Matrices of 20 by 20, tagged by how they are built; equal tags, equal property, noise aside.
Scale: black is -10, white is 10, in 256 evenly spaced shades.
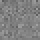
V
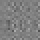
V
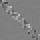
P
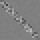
P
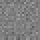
V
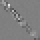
P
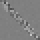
P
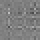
V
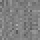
V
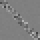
P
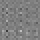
V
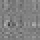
V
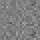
V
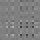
V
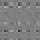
V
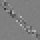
P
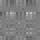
V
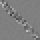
P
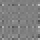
V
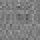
V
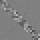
P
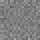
V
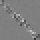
P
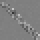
P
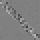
P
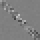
P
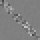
P
